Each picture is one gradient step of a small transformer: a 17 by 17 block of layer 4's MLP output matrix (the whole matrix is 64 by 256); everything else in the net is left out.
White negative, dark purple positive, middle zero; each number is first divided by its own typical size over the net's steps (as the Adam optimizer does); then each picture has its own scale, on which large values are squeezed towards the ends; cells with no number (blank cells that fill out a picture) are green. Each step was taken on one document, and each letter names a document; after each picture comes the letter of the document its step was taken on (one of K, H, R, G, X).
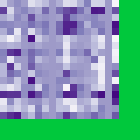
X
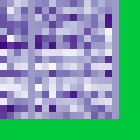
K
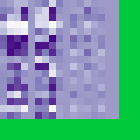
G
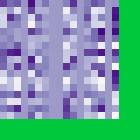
X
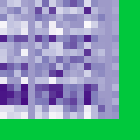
K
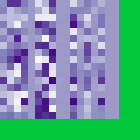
G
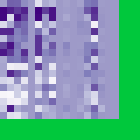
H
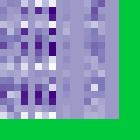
H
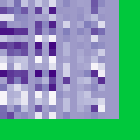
H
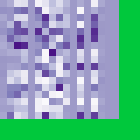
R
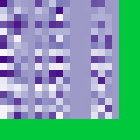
K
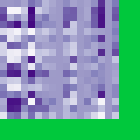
X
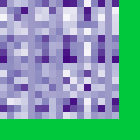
X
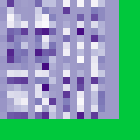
R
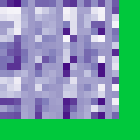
X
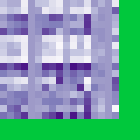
K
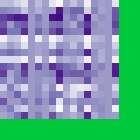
K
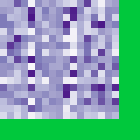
X
